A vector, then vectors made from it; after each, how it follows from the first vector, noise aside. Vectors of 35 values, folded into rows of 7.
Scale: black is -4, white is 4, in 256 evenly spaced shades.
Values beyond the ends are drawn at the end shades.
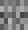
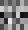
scaled up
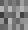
copied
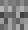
copied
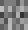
copied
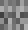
copied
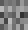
copied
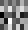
scaled up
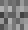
copied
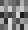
scaled up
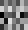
scaled up
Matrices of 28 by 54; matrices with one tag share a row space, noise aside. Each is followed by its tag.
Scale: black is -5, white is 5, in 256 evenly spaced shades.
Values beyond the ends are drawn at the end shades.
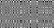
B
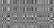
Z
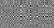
B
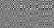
B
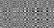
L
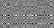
Z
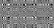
Z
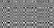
Z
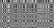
Z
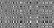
B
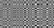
L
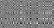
B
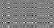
Z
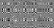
Z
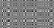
Z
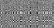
B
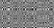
Z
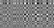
L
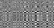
L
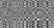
L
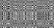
Z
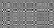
Z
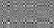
Z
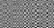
L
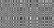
B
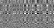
L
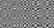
L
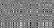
B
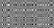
Z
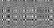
Z
